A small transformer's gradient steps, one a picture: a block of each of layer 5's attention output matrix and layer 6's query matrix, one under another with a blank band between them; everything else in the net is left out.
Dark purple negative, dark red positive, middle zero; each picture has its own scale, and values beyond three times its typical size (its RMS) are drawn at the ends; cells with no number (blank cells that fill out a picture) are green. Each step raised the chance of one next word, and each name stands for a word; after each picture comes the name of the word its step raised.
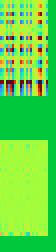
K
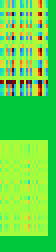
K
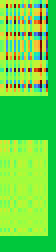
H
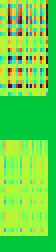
H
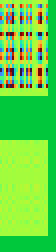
H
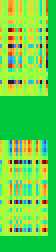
K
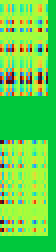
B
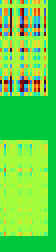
B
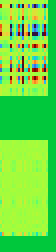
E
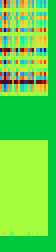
B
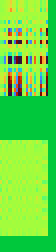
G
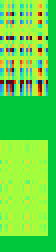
K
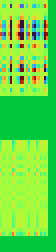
E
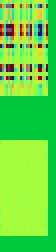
E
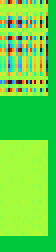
K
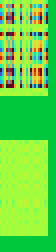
H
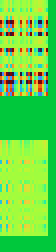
B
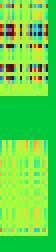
E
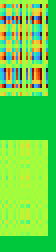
H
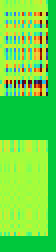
K
